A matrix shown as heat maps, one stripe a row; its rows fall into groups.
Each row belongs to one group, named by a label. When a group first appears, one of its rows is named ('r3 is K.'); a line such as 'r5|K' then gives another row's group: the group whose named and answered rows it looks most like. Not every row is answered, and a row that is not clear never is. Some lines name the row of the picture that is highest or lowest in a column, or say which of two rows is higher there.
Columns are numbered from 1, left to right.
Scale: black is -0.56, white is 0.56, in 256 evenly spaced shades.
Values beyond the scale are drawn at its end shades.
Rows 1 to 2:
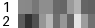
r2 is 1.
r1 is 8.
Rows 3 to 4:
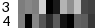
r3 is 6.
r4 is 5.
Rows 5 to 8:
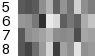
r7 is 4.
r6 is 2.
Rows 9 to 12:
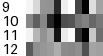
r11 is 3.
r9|3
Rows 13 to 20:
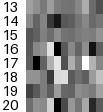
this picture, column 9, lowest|18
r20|6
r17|1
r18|2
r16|6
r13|8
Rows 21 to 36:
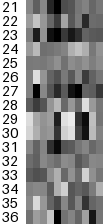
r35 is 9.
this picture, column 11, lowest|27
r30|3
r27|5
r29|3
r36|6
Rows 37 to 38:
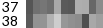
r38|4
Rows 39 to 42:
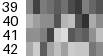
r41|2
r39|5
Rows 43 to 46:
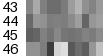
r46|2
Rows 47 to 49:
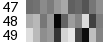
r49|3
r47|2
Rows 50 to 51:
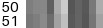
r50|2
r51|2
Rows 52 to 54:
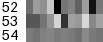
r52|6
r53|1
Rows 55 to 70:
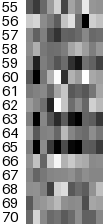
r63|5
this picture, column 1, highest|56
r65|5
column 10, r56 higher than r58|Yes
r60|1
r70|9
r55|1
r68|2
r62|2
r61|2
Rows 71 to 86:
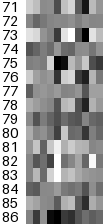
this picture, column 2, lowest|86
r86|5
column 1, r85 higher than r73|No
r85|3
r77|4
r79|5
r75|6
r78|3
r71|3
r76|3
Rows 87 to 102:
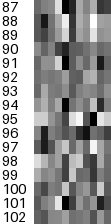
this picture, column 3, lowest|97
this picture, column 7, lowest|96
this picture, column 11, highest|95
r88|1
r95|3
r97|1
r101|6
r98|3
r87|6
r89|1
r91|6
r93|9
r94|6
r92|8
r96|5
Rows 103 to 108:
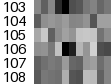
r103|5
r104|4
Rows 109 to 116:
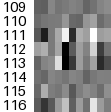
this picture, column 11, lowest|113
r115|9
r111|1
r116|1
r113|6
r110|8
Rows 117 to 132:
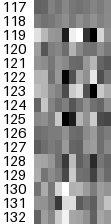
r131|2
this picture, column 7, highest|119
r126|8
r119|3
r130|4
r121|8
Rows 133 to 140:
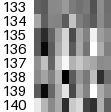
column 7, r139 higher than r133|Yes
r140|3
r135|1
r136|1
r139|1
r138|6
